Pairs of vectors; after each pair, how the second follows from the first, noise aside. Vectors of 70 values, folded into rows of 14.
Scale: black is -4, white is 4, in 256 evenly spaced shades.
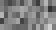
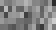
wrapped around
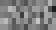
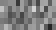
wrapped around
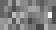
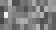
reversed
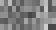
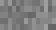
shrunk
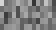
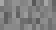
shrunk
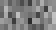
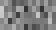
reversed
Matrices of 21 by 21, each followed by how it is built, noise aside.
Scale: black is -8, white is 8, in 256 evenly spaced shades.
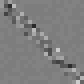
banded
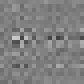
low rank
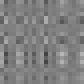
low rank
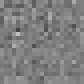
low rank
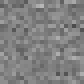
low rank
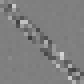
banded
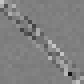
banded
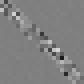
banded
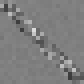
banded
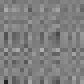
low rank
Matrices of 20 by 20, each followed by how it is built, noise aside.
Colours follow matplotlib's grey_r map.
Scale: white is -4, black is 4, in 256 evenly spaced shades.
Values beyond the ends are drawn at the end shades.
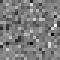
noise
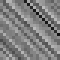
Toeplitz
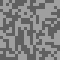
noise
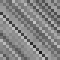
Toeplitz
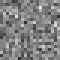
noise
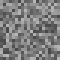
noise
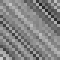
Toeplitz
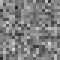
noise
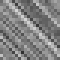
Toeplitz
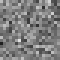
noise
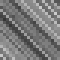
Toeplitz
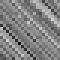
Toeplitz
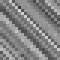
Toeplitz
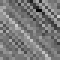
Toeplitz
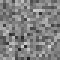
noise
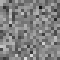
noise
